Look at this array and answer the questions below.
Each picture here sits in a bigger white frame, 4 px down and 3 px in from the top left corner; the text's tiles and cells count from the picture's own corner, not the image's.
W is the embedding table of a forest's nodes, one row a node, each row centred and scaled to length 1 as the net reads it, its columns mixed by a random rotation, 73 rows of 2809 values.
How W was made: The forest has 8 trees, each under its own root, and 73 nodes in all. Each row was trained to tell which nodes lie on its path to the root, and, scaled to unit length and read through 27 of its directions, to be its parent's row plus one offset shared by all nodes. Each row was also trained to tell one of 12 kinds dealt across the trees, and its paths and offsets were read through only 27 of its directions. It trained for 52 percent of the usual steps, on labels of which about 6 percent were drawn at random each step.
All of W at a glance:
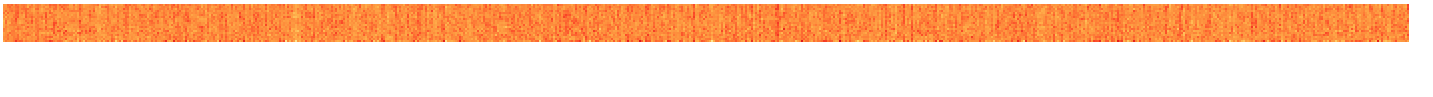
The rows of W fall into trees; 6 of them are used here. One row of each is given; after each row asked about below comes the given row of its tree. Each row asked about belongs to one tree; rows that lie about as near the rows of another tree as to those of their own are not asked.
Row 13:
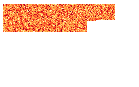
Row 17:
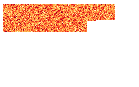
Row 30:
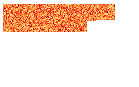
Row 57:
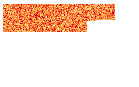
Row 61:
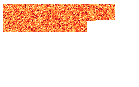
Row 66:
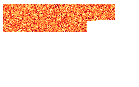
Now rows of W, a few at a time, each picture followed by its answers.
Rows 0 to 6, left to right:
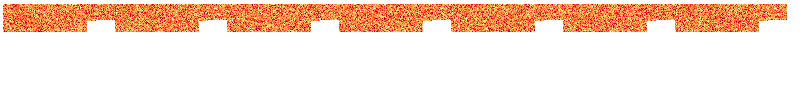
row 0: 66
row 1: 66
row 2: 17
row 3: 17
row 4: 13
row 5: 17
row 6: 66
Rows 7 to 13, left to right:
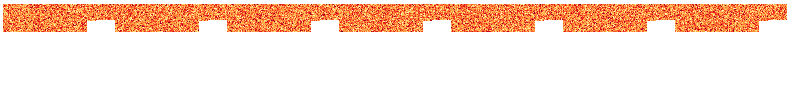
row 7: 66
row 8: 13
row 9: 57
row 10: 57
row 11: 66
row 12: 66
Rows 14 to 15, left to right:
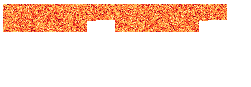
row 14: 17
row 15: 61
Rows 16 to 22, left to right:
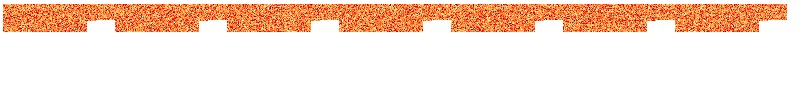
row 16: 61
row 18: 57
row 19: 13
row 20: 61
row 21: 17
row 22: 13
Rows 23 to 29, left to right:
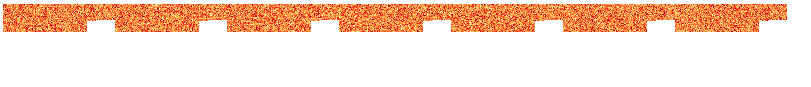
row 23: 13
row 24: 61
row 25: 17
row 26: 13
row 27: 61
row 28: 17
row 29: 30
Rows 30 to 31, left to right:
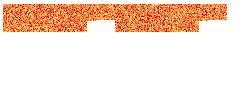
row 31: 57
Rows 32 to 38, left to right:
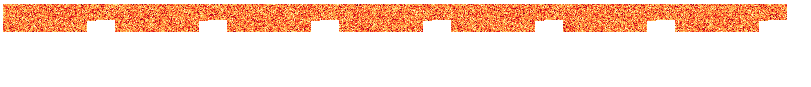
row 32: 30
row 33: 57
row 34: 17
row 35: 13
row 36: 30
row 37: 57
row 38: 13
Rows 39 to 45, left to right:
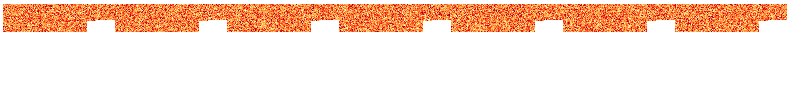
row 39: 17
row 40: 66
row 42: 57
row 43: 30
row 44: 13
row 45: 13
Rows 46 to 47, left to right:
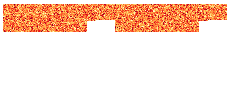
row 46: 17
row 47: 61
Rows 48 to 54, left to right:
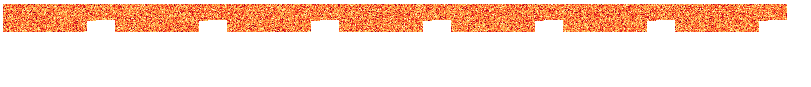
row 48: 57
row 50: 13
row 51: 13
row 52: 61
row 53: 30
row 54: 66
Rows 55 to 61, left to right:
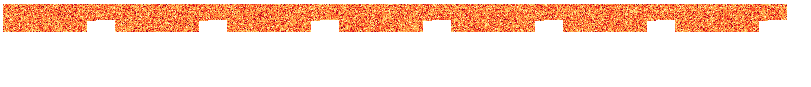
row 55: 30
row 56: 66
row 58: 13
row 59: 13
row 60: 57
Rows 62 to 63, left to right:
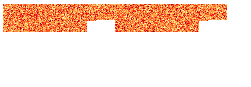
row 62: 61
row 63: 57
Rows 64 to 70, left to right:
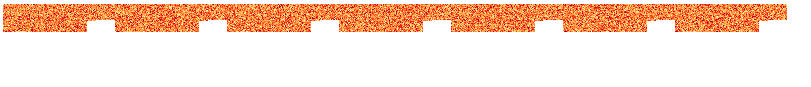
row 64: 17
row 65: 17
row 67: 30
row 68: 17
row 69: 66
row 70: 17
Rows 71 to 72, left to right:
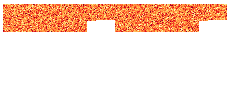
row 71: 61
